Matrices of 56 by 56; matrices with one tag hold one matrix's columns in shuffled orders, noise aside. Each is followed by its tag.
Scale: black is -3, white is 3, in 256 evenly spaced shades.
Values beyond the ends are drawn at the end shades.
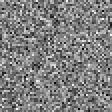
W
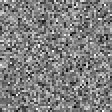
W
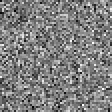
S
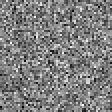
S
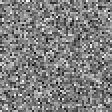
W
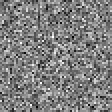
S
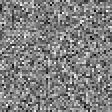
S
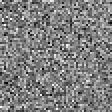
W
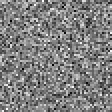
W
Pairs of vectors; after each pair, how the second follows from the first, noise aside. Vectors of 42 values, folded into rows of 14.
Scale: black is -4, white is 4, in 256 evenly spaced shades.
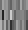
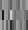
copied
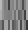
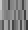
copied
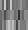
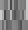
shuffled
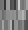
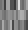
copied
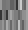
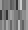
copied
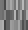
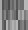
shuffled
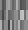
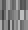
copied
